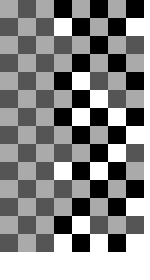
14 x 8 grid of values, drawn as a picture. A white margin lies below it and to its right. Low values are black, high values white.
Slope: none. Seam: vertical, 40% of the way across, the left part calmer. Grain: checkered. Ninth with the lowest average: top right.
